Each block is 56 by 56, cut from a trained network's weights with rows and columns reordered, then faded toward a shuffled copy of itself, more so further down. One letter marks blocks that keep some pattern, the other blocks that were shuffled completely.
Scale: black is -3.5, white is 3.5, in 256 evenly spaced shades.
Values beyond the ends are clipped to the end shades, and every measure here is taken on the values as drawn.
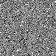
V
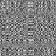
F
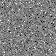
V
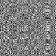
F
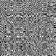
F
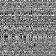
F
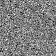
V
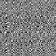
F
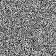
V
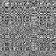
F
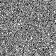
V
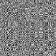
F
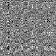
F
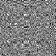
F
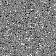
V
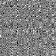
F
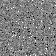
V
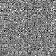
F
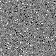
V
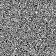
V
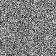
V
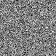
V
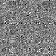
F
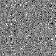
F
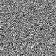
F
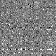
F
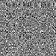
F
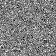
V
